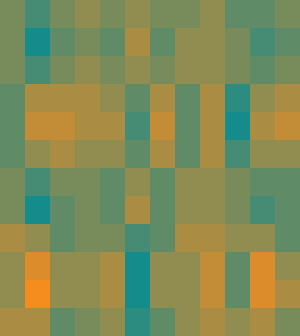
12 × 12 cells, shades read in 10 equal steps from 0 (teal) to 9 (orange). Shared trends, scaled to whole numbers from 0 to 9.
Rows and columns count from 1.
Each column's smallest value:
3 0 3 4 3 0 3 3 5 0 2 3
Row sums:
47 42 49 56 60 54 45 42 52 62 64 54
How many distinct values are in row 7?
4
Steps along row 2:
down up up down up down up same down down up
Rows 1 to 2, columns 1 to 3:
4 2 4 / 4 0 3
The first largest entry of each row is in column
4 6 4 2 2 3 6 6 1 2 2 1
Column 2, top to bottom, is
2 0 2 6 7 5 2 0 5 8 9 6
